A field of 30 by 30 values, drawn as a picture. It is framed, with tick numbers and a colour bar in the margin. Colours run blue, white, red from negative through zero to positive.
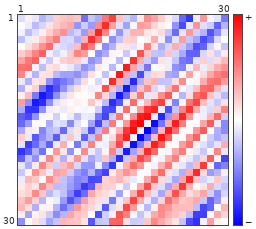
Ninth with the lowest average: middle left. Odd rows or columns: none. Slope: none. Grain: diagonal, up to the right. Roughest part: centre. Histogram: bell-shaped. Mirror symmetry: none.
